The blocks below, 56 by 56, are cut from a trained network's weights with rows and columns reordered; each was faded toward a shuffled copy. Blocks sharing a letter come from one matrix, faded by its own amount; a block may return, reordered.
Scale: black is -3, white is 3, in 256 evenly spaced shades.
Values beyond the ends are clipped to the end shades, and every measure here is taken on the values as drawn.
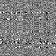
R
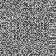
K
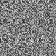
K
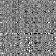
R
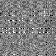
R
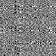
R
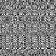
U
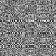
U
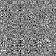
R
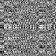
U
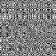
U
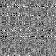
R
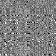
R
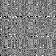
R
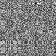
K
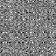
R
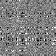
R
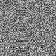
K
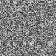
K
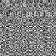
U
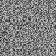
K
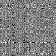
R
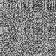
K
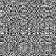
U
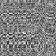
U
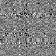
R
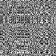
U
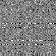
R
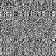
U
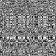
U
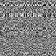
U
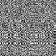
U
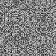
K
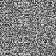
K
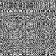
U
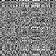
U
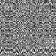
U
